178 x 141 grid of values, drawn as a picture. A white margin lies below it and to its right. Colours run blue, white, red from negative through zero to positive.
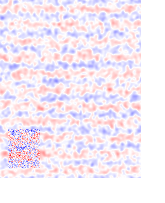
Slope: none. Stripes: horizontal, repeating 11 times. Odd patch: rougher, in the bottom left. Odd rows or columns: none. Roughest part: bottom left.
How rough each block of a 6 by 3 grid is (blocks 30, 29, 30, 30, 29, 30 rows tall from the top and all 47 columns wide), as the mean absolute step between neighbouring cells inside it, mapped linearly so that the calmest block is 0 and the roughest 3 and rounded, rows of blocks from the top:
0 0 0 | 0 0 0 | 0 0 0 | 0 0 0 | 3 0 0 | 3 0 0
